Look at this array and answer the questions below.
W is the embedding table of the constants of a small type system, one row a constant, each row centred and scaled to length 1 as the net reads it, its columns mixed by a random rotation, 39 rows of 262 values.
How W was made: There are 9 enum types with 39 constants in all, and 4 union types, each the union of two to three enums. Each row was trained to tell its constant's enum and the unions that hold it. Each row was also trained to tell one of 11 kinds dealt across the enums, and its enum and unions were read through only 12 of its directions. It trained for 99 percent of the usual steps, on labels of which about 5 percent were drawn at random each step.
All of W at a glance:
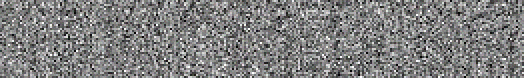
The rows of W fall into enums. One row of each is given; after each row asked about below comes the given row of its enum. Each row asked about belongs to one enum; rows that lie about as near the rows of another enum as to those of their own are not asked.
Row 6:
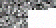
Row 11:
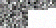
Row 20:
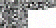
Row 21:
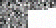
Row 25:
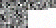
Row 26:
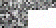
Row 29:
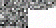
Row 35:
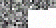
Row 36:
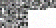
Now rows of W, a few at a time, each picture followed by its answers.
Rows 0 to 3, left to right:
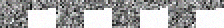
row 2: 29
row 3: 36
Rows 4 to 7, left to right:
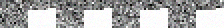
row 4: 35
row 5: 6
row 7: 6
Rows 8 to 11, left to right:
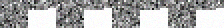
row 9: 29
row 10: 21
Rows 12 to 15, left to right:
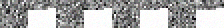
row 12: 26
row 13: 25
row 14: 35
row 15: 29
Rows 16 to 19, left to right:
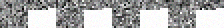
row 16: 25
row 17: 36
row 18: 11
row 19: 6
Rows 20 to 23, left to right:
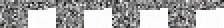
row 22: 26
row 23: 36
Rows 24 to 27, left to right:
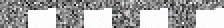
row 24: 21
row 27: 26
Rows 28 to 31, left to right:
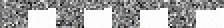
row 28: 25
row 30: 25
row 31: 26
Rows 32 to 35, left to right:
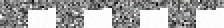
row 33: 36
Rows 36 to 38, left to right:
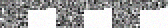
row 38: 21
